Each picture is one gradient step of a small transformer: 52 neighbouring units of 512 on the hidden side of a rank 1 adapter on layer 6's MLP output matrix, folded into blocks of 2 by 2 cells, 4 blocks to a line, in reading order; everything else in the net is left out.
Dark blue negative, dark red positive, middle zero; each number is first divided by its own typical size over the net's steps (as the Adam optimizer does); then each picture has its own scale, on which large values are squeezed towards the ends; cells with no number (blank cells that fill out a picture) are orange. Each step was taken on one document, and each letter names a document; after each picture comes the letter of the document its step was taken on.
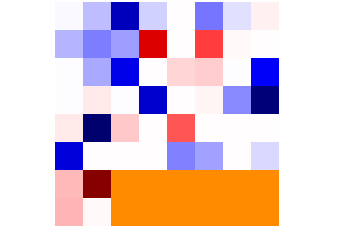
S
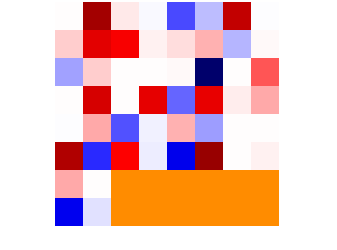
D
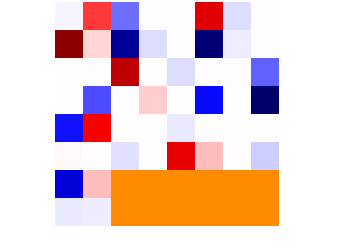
S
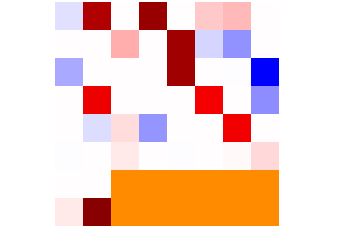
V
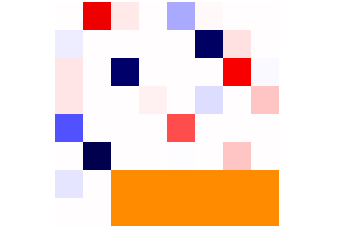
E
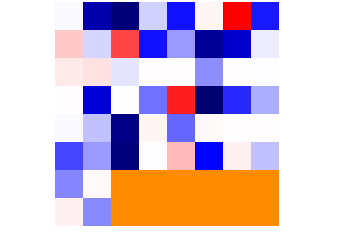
D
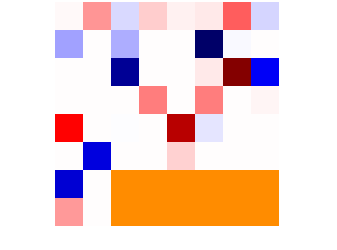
E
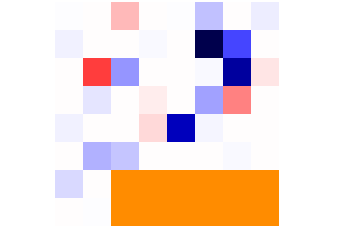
E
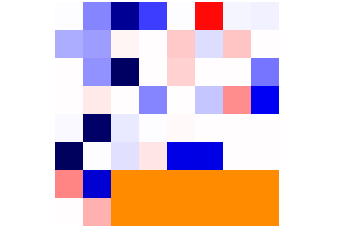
S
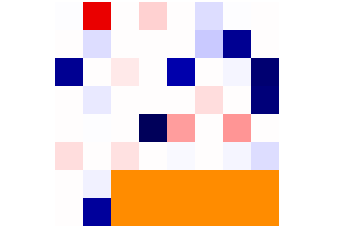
V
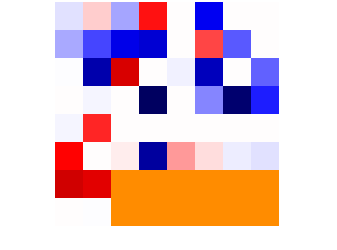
S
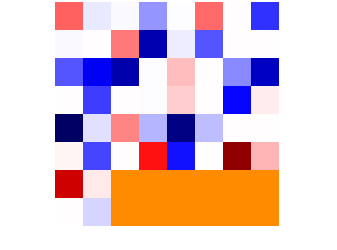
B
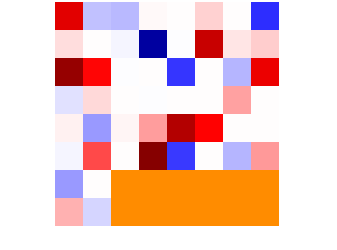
B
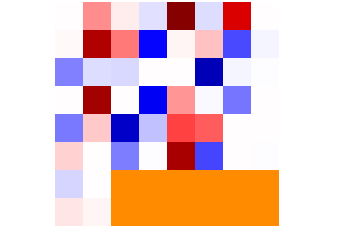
D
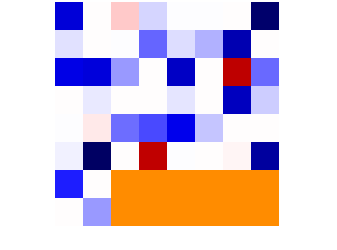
B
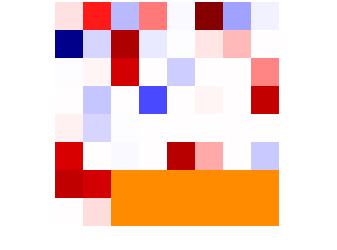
S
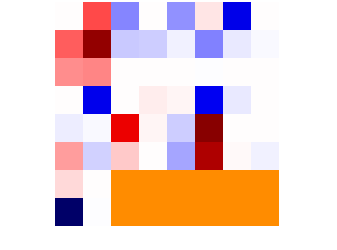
D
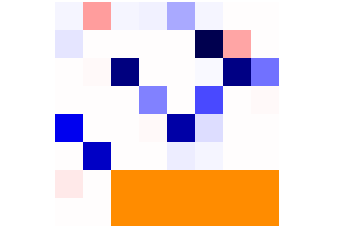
E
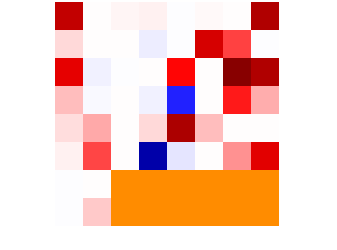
B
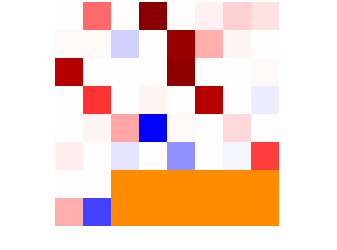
V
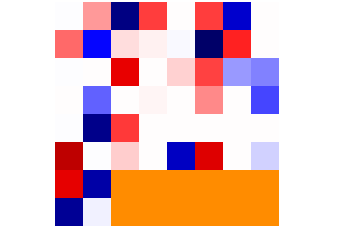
S
